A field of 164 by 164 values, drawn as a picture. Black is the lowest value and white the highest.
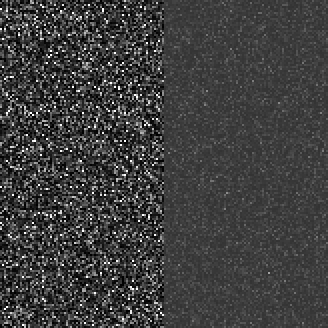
Slope: none. Stripes: none. Histogram: skewed, a long tail of high values. Grain: fine. Seam: vertical, 50% of the way across, the right part calmer. Mirror symmetry: none.
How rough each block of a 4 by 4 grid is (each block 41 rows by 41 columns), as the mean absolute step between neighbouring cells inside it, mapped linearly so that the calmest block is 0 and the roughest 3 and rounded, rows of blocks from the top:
3300 / 3300 / 3300 / 3300
